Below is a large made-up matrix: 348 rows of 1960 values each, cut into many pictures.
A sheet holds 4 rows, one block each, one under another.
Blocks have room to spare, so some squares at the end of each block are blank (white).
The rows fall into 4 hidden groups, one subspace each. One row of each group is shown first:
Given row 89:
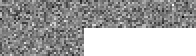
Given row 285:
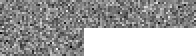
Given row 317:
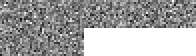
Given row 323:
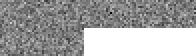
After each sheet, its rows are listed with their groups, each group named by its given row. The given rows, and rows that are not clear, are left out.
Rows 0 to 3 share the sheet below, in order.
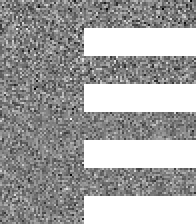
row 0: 323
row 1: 285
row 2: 89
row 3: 89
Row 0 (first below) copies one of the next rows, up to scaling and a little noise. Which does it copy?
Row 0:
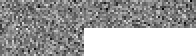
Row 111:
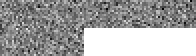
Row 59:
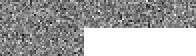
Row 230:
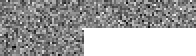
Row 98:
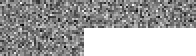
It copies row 111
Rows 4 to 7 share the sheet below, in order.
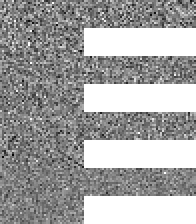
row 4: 323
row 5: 323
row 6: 323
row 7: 89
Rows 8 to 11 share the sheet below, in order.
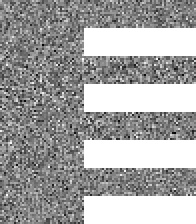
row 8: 89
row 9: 285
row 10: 89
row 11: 89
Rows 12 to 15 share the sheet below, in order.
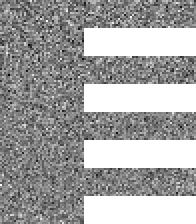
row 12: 317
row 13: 285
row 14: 317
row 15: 285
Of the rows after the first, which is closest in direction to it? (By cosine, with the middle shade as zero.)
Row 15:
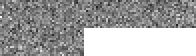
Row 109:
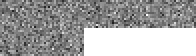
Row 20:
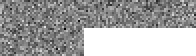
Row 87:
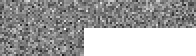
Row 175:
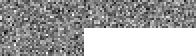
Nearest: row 20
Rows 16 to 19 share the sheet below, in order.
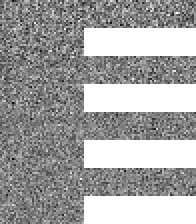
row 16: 285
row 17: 323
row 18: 323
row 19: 89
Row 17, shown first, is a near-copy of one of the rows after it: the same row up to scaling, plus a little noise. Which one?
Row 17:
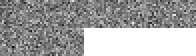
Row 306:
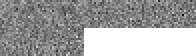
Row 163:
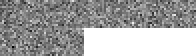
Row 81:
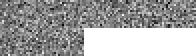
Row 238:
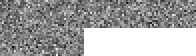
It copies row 163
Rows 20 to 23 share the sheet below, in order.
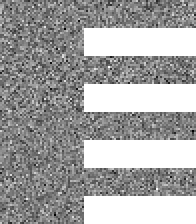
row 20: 285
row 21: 317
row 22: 89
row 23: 317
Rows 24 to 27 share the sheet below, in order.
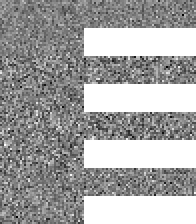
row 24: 323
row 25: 317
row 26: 317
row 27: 89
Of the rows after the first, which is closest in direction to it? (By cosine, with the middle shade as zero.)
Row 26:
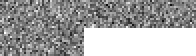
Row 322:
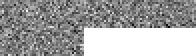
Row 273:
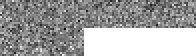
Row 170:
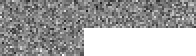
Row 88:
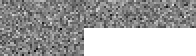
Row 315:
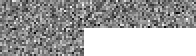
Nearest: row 322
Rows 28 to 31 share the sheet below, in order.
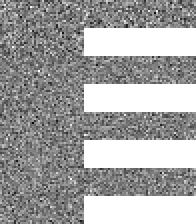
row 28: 323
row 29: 317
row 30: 89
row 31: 323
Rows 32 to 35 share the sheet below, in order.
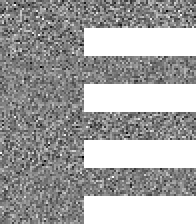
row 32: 317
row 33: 323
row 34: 317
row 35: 317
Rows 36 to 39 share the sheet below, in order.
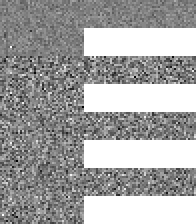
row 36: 323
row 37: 317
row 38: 89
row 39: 89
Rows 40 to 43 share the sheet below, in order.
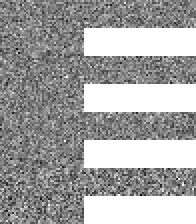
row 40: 89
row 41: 89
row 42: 285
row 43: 89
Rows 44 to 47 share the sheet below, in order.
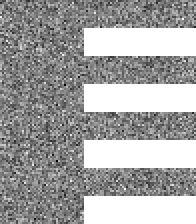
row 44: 285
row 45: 285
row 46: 285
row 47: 317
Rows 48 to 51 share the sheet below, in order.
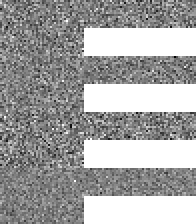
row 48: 89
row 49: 323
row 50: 89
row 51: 323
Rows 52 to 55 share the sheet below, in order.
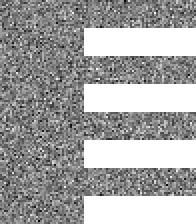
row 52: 323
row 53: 317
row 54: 89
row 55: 323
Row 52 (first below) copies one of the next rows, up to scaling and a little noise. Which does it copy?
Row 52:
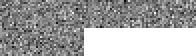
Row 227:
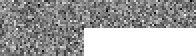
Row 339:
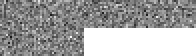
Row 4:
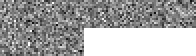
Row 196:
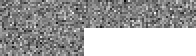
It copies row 196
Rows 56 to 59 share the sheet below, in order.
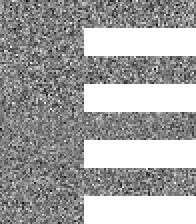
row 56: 285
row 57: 323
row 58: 285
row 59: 323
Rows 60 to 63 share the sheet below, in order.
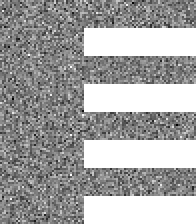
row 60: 317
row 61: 323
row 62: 285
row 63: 89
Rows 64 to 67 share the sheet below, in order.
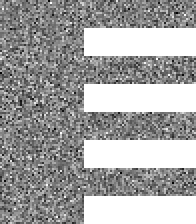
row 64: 285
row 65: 285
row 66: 317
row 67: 285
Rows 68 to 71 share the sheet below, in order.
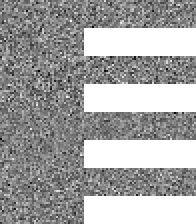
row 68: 317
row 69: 317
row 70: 323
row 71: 317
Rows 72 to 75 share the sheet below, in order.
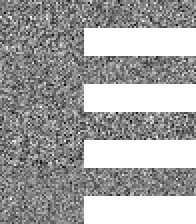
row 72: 285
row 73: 285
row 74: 285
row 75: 89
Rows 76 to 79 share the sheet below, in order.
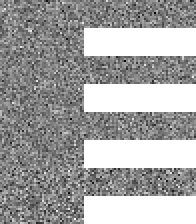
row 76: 323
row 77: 285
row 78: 89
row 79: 317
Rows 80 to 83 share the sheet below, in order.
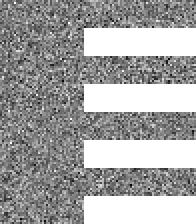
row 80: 317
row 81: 323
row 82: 89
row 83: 317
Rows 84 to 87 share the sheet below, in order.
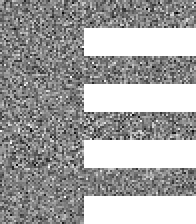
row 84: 285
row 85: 317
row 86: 89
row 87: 285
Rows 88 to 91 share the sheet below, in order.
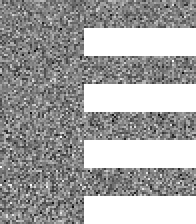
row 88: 317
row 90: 317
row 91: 285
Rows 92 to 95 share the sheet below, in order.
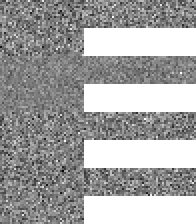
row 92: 323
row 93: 317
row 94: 285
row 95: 317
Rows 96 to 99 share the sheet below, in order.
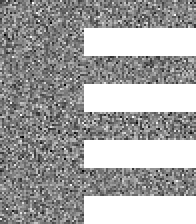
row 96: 323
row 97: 285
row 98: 323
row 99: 285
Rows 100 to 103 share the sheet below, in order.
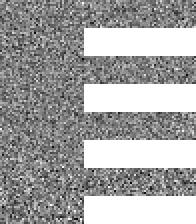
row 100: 285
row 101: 285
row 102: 285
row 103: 323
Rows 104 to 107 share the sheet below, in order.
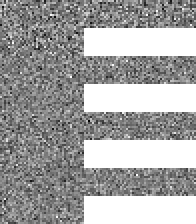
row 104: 323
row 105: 317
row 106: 89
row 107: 323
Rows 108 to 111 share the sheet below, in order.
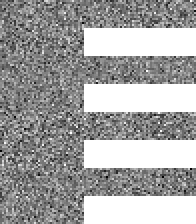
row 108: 323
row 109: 317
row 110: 317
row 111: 323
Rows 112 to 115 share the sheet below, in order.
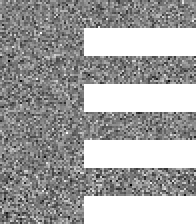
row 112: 285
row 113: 323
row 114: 89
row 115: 317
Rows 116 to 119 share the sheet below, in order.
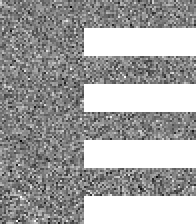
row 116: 89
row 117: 317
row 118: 89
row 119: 89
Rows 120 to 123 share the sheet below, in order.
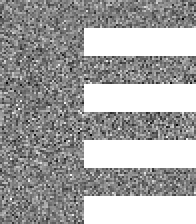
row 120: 285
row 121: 89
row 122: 285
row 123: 89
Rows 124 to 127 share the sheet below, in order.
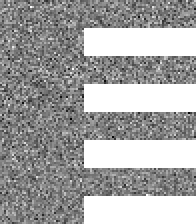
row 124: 323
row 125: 317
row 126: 89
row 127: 323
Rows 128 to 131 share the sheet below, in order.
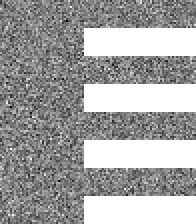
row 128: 89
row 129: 317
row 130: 317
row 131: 323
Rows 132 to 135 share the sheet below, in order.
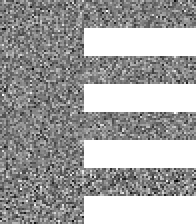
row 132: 323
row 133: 323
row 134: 323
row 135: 285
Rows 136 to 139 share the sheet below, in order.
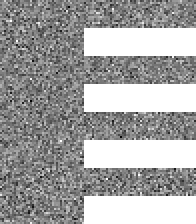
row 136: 317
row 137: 317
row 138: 317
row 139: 323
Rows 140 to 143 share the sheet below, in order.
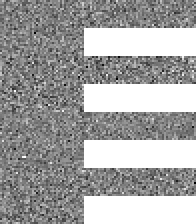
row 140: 285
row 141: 285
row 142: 285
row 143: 285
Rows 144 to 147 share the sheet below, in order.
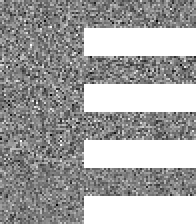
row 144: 317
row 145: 323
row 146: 89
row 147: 89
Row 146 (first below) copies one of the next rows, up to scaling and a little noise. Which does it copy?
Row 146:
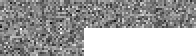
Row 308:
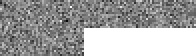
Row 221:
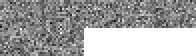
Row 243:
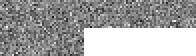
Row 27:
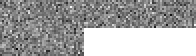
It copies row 221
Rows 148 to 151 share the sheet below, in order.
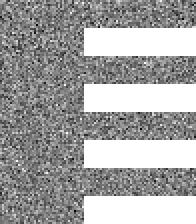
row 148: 285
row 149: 285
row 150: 89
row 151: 323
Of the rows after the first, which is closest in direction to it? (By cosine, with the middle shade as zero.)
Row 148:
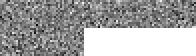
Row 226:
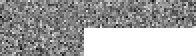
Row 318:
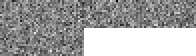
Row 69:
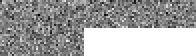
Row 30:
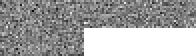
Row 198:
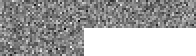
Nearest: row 226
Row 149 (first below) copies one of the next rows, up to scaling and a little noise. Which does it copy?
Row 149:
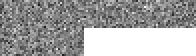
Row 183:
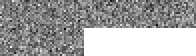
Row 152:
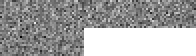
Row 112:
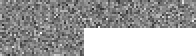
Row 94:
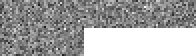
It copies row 94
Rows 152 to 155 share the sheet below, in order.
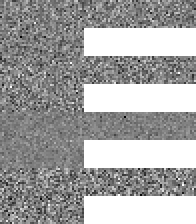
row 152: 285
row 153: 89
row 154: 323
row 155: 89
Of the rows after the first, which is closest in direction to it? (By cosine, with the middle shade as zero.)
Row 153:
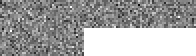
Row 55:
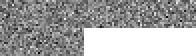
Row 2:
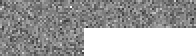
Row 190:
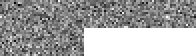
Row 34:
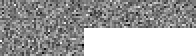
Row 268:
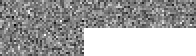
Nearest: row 2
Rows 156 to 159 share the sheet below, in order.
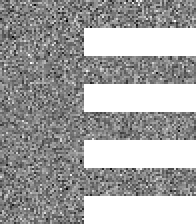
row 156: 89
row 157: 323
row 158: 317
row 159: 89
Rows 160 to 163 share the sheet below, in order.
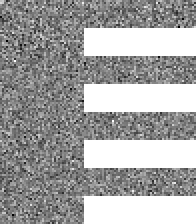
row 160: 285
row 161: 317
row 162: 317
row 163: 323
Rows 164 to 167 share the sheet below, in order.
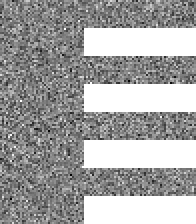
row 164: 285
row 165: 89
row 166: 323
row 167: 89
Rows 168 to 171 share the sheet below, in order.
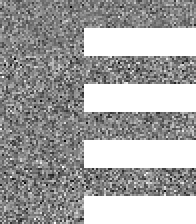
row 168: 89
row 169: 317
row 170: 285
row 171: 317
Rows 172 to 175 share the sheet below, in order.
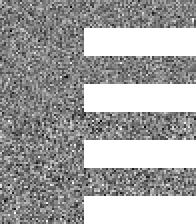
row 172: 89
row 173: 89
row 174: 317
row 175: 317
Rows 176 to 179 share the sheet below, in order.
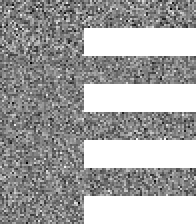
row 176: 323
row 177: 323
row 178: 317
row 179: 323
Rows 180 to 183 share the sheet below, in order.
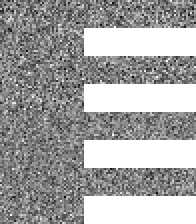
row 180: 317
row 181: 323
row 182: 317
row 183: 285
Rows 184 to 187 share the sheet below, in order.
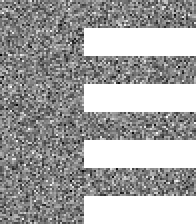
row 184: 317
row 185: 89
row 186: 323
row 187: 285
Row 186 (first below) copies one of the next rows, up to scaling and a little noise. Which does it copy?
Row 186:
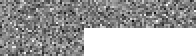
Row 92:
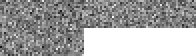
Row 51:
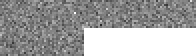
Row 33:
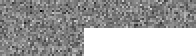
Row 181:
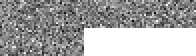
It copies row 181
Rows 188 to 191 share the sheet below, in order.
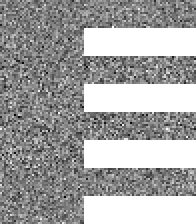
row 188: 323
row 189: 317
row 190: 317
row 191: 285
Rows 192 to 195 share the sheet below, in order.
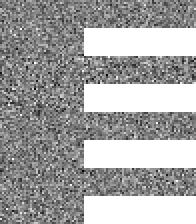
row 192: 89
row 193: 285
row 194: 323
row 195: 285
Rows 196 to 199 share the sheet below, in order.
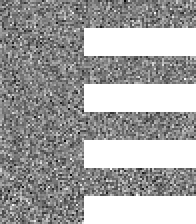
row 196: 323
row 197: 323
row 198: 285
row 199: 89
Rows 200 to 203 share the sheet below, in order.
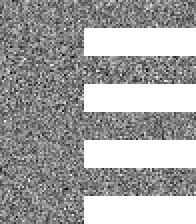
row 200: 285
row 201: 323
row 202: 317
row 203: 89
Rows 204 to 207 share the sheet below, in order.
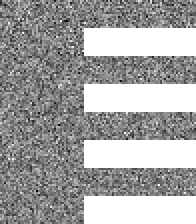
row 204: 89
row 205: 317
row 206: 323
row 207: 323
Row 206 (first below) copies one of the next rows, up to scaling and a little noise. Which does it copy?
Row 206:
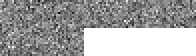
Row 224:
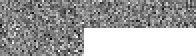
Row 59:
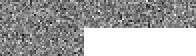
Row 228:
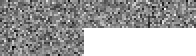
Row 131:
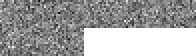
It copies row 131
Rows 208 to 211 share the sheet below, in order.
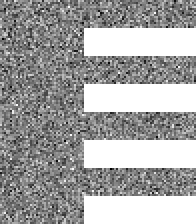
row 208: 323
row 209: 89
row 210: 285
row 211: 323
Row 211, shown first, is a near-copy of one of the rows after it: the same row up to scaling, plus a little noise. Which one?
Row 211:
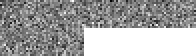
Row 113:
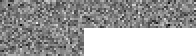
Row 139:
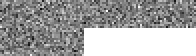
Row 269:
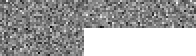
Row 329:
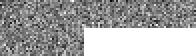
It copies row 329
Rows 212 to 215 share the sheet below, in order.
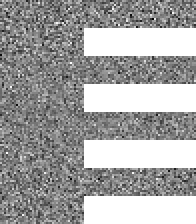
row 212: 317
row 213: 89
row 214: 285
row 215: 323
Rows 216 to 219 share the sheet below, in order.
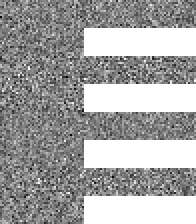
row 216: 285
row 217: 89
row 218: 285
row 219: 317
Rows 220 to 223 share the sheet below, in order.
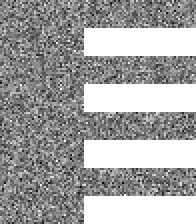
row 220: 317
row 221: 89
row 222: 285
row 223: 323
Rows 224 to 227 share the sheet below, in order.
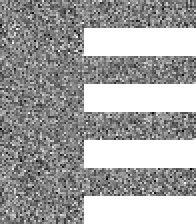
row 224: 323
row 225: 285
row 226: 285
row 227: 323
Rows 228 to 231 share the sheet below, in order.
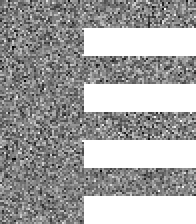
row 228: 323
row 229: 317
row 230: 323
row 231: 285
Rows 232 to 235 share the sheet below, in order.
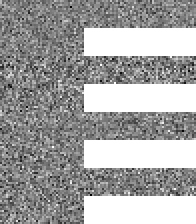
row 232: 89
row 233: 317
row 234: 285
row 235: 89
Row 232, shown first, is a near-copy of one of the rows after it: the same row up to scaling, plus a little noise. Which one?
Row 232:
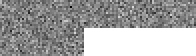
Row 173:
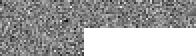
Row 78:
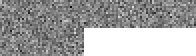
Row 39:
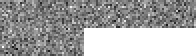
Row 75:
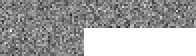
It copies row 78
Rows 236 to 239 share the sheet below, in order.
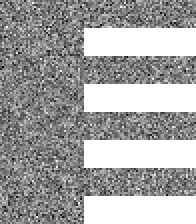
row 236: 89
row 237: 317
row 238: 323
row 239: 323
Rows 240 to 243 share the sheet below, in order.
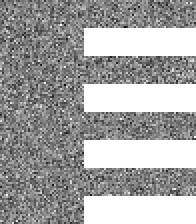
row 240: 317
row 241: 285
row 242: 89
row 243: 89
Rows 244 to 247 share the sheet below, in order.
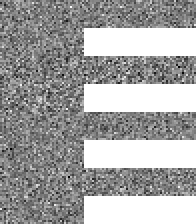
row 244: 89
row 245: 89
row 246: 323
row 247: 317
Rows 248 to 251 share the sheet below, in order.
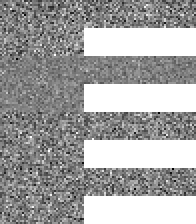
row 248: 317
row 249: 323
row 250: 317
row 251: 317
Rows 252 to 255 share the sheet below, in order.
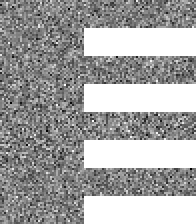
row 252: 317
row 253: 285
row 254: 285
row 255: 323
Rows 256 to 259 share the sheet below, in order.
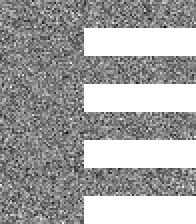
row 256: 317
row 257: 89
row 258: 89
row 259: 285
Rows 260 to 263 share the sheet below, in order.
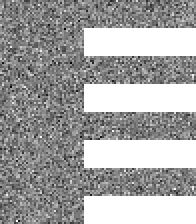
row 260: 285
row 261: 89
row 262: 89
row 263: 89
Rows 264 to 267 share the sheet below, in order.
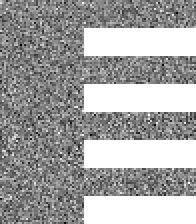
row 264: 285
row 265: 323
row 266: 323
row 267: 317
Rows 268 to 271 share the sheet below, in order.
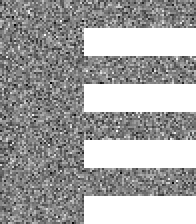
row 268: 89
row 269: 323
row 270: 89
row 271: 285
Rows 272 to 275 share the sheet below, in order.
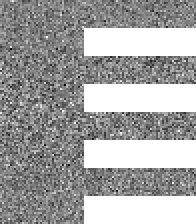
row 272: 285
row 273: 285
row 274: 317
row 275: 317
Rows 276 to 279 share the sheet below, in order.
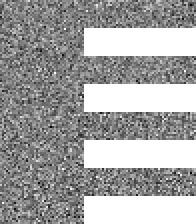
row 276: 285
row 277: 317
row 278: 323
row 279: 317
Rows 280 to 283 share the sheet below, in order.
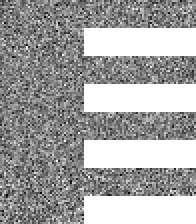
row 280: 323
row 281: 285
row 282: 285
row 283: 89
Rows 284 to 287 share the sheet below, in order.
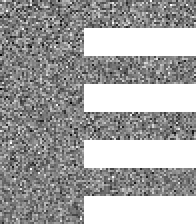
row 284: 317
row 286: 89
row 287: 317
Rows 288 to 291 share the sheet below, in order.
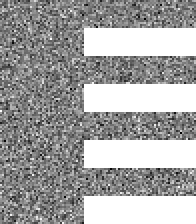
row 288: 323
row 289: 317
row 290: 323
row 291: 285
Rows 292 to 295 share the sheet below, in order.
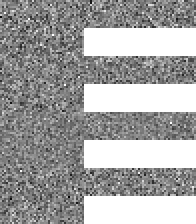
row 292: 285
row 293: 285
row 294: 317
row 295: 89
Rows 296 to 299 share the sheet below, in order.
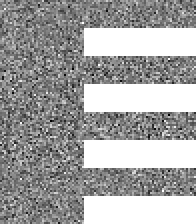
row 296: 323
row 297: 323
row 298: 323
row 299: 323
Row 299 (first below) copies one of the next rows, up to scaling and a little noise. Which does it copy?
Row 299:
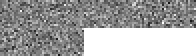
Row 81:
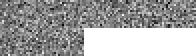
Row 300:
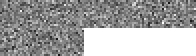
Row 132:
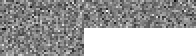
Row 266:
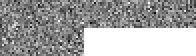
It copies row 300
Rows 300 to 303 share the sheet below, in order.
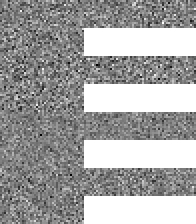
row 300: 323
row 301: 317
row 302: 323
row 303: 89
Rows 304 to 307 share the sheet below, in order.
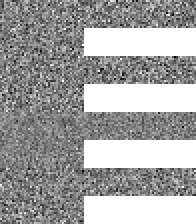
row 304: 285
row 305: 323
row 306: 323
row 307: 285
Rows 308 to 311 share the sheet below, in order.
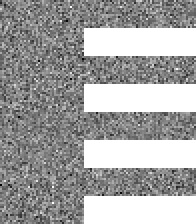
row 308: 89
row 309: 285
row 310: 317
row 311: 285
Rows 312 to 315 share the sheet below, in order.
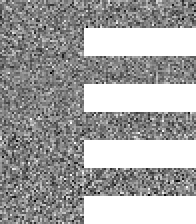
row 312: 285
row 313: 317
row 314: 323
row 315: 285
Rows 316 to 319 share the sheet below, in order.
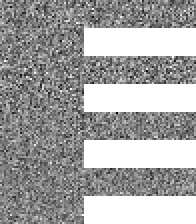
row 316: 317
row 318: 285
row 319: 285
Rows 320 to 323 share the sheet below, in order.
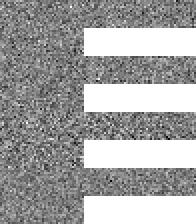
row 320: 89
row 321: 317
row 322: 317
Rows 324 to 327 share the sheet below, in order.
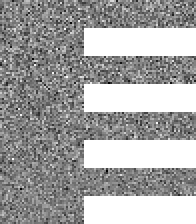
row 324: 285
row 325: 89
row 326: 323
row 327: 89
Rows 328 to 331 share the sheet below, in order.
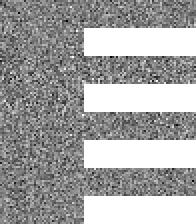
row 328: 89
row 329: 323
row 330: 285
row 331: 317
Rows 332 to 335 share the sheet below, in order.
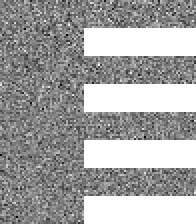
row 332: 317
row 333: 317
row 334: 317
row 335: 89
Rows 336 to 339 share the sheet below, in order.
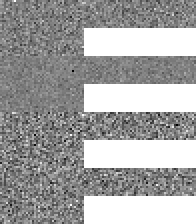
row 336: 285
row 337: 317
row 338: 285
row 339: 323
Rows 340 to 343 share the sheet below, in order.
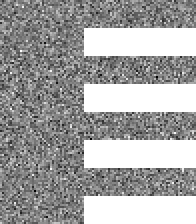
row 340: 317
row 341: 323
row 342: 89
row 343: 285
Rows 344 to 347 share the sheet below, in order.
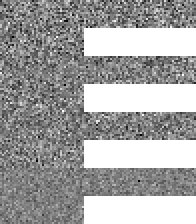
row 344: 89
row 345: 285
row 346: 317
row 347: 323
